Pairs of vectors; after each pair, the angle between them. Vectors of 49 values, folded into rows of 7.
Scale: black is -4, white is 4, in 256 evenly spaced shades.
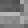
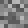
orthogonal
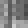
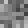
partly aligned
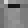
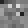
partly opposed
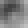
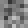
partly aligned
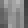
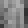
nearly parallel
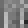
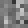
partly aligned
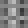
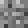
orthogonal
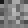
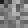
nearly parallel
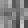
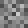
orthogonal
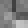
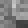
nearly opposite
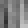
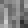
nearly opposite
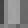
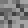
orthogonal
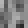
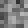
partly aligned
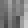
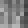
nearly opposite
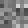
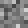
orthogonal
